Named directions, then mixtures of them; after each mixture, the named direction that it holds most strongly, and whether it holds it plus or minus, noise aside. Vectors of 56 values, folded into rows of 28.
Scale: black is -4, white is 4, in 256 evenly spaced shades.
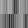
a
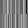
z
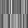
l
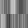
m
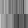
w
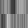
m, minus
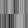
a, plus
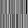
z, plus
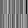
z, plus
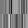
l, minus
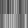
a, minus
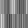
m, plus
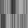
m, minus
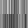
a, plus
